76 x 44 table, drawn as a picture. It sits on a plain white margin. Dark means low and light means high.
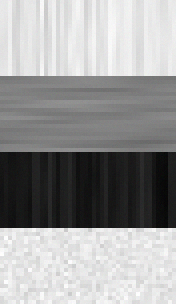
The table splits into 4 rows of 1 panel. Panel 1,1: very high, streaked downward, faint in contrast. Panel 2,1: middling, streaked across, faint in contrast. Panel 3,1: very low, streaked downward, faint in contrast. Panel 4,1: very high, fine-grained, faint in contrast.
